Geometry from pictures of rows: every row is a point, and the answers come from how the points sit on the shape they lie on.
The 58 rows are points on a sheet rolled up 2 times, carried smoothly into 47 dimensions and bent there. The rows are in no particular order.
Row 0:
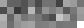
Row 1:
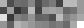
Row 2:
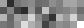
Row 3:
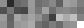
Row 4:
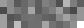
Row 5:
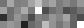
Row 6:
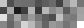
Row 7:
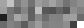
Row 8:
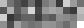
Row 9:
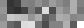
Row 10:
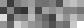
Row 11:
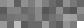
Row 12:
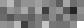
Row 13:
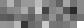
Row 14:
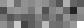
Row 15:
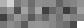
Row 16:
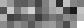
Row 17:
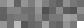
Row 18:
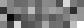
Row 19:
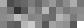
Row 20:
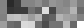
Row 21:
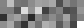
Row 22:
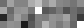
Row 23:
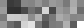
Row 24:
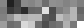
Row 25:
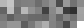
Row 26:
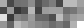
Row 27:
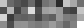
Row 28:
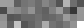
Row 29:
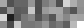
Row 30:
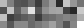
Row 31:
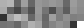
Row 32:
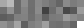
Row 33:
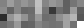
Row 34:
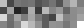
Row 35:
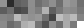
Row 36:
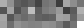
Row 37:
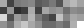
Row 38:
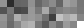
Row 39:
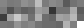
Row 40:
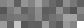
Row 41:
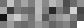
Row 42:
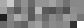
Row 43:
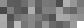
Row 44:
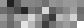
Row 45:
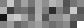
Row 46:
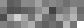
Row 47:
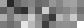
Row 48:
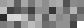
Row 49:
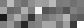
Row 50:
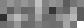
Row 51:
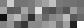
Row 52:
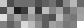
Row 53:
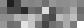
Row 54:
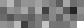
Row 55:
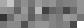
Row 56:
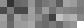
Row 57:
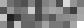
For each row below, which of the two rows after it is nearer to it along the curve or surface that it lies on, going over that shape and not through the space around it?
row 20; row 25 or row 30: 30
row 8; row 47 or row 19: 47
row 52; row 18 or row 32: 18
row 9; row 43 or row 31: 43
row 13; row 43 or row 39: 43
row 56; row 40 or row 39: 39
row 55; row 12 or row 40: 40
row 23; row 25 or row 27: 27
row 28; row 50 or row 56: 56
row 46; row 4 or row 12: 4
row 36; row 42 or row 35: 35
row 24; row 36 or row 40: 36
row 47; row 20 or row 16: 20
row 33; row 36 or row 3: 3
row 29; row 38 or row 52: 52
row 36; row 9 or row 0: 0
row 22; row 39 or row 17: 39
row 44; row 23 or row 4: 23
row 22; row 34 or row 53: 53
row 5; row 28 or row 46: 28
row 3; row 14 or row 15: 14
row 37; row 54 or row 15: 54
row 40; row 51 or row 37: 51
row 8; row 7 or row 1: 1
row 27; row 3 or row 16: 16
